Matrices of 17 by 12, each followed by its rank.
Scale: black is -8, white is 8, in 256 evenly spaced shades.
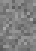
full rank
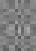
two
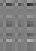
one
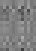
two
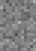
full rank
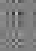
one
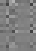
two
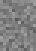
full rank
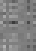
two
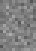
full rank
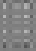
one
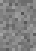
full rank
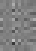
two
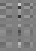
one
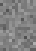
full rank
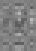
two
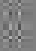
one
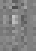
two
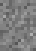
full rank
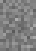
full rank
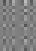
one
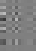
one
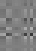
one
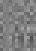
two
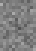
full rank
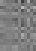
two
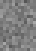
full rank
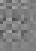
two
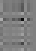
one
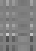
one
